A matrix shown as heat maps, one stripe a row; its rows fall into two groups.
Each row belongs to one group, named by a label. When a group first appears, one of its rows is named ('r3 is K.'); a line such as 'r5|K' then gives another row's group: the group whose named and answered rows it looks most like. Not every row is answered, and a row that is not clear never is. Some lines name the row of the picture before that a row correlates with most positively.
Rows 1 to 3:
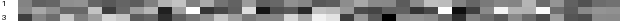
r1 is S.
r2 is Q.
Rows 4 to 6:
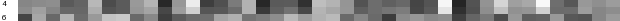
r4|Q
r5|Q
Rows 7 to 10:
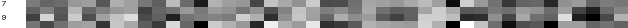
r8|S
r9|S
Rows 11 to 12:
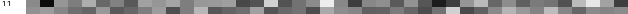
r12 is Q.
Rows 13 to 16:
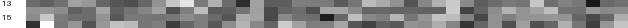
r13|S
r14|Q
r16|S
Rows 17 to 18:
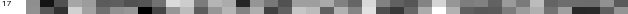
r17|S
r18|S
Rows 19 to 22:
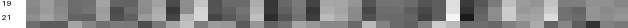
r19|Q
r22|S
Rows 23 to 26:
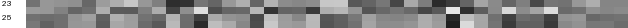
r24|Q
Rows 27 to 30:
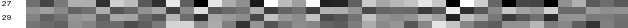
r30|S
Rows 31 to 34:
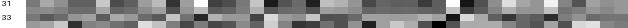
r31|Q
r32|Q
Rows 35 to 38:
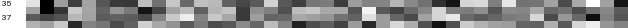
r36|S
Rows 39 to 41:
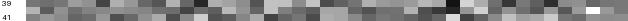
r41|Q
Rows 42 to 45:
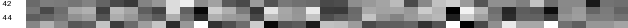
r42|S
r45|Q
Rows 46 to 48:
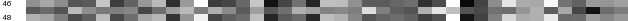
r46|Q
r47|S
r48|Q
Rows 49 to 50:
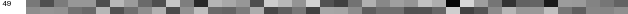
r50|Q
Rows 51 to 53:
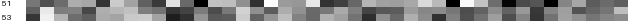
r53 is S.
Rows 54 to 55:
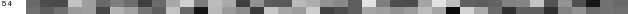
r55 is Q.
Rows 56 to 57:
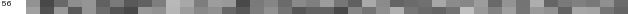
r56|S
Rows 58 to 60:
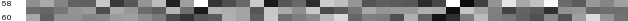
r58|Q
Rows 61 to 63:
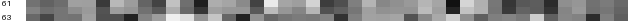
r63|S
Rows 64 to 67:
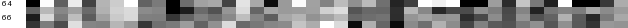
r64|S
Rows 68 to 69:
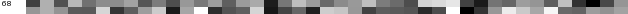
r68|S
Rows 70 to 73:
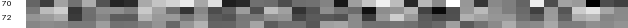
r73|Q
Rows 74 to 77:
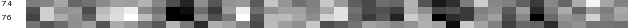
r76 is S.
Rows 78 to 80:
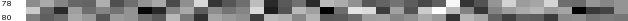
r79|S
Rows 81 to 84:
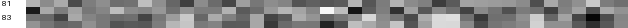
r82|S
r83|S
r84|S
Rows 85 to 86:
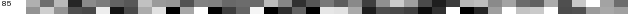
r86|Q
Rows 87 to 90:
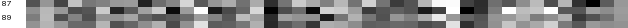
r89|S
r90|Q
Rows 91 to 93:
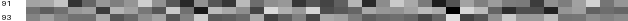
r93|Q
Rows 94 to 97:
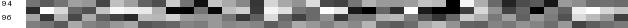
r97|S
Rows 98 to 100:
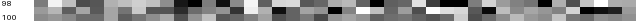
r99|S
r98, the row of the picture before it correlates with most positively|95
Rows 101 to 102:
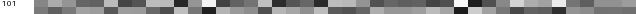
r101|Q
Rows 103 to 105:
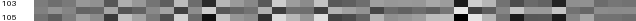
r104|Q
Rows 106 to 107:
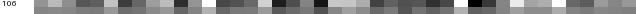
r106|Q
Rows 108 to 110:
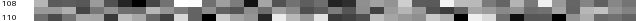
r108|S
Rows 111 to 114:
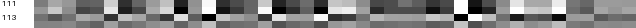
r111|Q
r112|Q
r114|Q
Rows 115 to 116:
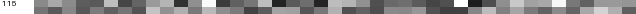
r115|Q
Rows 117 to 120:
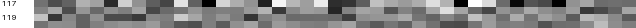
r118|S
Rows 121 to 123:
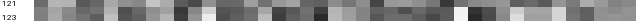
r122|Q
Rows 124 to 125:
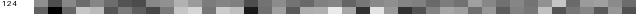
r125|S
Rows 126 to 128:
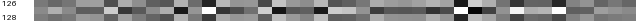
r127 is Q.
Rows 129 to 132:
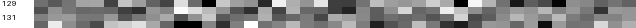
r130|S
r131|Q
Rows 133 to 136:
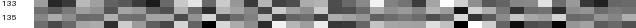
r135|Q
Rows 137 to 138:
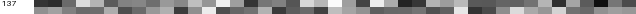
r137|S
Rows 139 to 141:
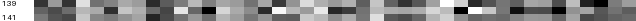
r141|S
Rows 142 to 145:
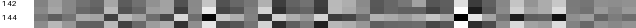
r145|Q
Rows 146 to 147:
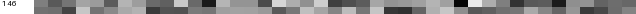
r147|S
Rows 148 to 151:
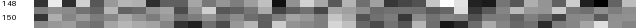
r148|S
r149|Q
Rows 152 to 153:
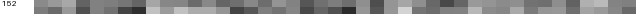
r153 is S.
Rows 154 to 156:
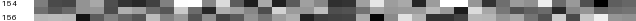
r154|S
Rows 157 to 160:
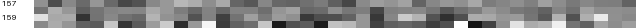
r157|S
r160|Q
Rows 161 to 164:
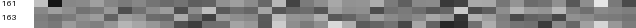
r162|Q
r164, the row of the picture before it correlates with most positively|158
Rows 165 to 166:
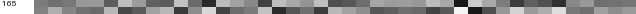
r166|Q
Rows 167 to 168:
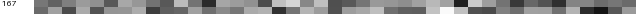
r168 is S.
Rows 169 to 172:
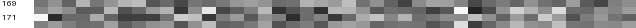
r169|S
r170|Q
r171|S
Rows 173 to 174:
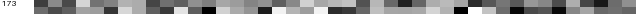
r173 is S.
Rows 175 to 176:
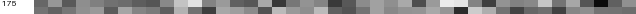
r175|S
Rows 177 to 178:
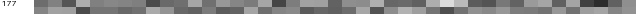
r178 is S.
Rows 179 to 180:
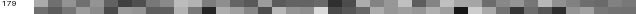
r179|S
